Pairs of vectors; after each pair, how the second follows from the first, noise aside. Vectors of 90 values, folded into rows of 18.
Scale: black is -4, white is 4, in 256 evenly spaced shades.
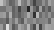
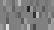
partly zeroed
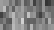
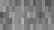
shrunk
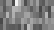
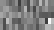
wrapped around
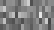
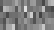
wrapped around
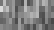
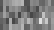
wrapped around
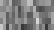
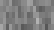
shrunk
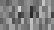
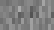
shrunk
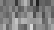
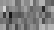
wrapped around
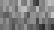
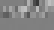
partly zeroed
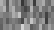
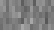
shrunk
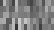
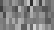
wrapped around
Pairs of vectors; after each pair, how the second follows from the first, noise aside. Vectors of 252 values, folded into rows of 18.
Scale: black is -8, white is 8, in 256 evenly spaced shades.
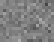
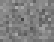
shuffled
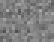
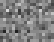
scaled up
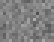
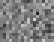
scaled up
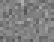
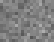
shuffled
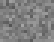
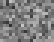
scaled up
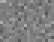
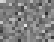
scaled up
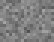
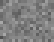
shuffled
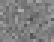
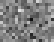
scaled up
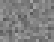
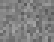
shuffled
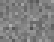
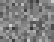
scaled up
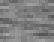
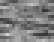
scaled up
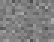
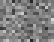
scaled up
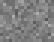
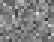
scaled up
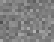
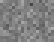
shuffled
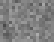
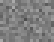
shuffled
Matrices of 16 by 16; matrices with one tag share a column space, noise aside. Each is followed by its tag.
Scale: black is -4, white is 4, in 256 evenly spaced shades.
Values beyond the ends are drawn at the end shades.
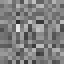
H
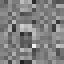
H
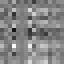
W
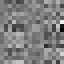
H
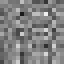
W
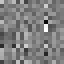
H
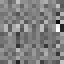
H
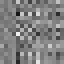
W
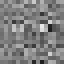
H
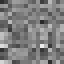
H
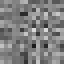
W
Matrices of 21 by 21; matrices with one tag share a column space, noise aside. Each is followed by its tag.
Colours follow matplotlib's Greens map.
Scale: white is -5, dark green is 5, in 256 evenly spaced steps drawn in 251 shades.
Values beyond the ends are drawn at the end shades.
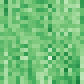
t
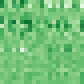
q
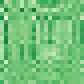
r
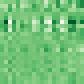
q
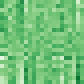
t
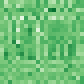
r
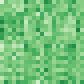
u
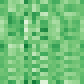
u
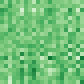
t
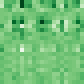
q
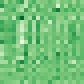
r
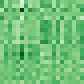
r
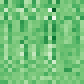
r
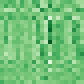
r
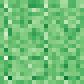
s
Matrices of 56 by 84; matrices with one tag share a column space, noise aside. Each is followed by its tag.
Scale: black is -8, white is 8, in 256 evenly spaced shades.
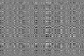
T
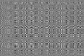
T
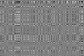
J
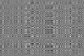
T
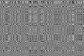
J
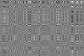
J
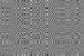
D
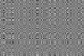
D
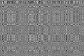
J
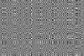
D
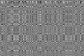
J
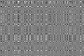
J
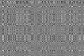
J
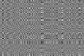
D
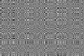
D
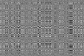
T
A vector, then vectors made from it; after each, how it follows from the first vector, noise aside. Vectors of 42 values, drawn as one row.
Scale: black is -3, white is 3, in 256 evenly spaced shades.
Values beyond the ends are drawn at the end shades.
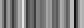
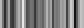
copied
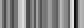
copied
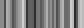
copied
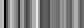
wrapped around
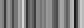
copied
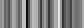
wrapped around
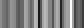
wrapped around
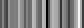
wrapped around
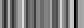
copied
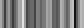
copied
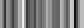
copied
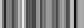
copied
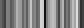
wrapped around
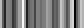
copied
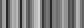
wrapped around
